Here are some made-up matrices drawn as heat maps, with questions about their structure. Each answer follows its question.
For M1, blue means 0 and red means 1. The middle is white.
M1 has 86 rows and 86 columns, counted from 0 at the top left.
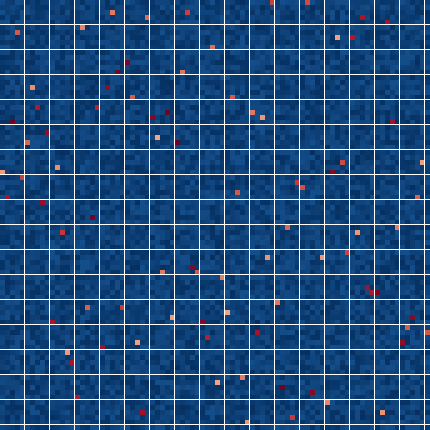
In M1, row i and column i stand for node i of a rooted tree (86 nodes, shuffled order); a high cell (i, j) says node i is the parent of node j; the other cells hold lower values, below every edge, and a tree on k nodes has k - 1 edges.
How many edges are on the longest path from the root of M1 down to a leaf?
10
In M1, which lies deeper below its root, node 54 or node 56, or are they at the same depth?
node 56
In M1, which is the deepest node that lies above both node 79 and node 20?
24
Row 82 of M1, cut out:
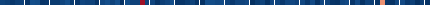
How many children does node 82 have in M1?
2
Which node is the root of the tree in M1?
63
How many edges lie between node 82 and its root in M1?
1
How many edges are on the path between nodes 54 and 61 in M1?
2
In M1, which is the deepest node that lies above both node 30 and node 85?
34
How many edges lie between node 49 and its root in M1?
6
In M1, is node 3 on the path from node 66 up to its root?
no
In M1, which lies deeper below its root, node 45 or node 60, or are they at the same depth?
the same depth
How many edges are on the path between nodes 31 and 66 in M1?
7
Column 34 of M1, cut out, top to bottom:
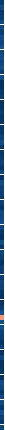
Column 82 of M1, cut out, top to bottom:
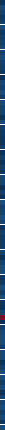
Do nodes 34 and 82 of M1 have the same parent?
yes
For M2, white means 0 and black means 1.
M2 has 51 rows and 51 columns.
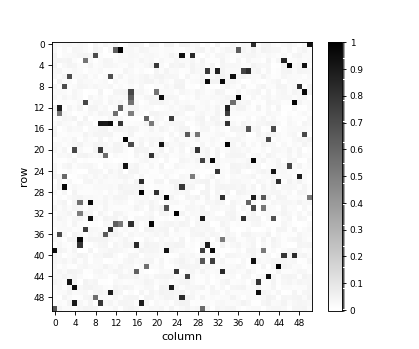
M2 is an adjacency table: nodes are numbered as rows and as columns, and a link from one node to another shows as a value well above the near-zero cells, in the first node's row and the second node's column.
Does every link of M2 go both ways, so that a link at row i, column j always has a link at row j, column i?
yes
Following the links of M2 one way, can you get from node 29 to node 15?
no
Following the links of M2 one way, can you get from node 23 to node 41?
no
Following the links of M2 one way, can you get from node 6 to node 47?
yes
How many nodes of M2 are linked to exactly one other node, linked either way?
0
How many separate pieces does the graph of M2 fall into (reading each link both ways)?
3
